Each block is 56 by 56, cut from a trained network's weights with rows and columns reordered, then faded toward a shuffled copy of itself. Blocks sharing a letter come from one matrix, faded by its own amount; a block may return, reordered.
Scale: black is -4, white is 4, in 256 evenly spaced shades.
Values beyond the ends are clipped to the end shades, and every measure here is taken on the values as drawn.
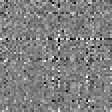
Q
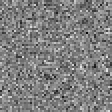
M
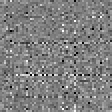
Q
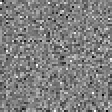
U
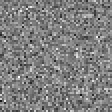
M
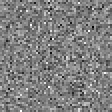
M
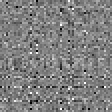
Q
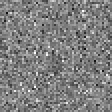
M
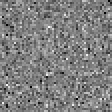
U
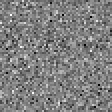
U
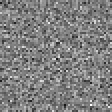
M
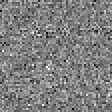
U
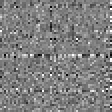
Q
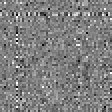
Q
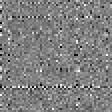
Q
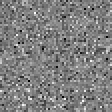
U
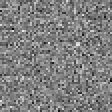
M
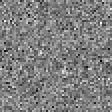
M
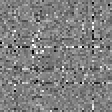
Q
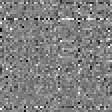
Q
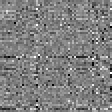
Q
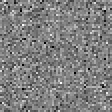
U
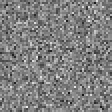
M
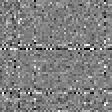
Q
